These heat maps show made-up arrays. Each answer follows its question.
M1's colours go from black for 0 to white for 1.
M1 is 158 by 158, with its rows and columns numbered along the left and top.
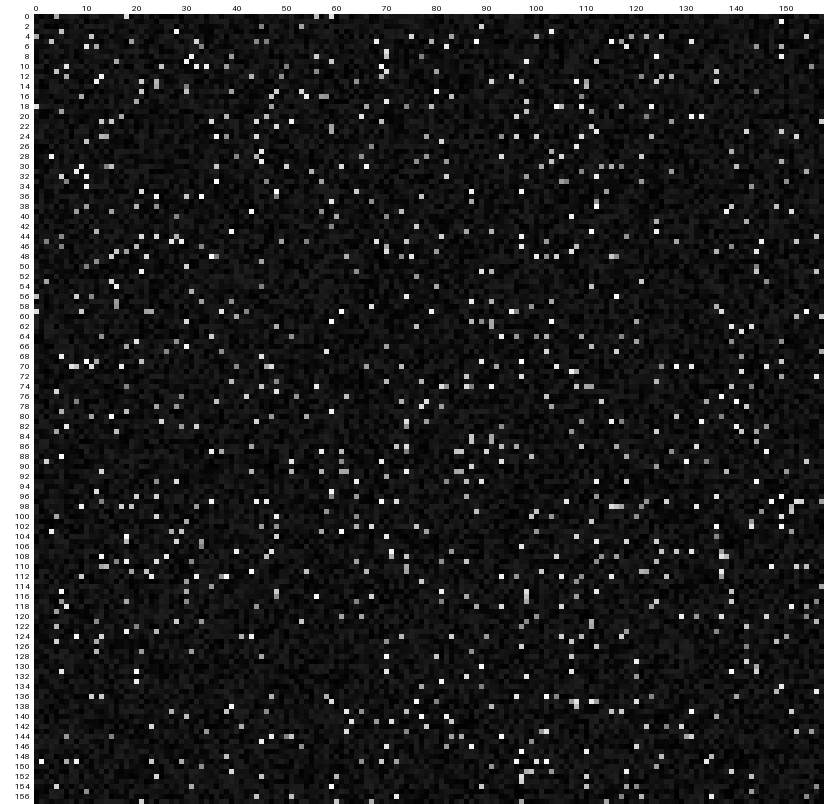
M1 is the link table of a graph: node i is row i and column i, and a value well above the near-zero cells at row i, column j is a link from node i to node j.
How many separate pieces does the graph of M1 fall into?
2
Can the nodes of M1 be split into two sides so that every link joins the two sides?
yes
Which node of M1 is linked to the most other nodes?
node 70
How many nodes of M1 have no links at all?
1
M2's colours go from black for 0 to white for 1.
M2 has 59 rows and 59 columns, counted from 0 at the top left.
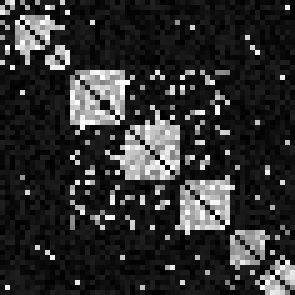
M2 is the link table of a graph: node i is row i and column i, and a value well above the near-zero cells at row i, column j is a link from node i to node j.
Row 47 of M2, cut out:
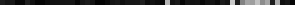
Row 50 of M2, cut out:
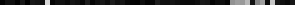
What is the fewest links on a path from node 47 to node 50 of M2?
1
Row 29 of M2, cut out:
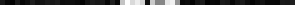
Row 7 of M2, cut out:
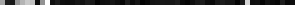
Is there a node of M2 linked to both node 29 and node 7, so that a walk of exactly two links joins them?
no
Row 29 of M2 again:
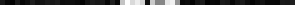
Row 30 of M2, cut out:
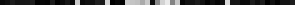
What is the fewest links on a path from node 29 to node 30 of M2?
1
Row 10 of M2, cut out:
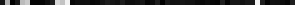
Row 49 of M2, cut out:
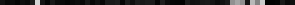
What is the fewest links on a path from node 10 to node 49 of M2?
2
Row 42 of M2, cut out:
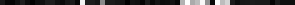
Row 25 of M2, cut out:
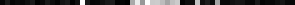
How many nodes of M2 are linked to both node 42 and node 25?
3
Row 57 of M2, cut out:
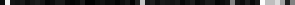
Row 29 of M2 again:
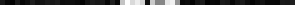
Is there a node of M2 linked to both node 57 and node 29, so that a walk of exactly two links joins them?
yes
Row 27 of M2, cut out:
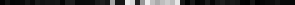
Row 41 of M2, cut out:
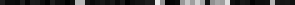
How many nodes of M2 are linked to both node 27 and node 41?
2
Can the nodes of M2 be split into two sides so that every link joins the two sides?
no
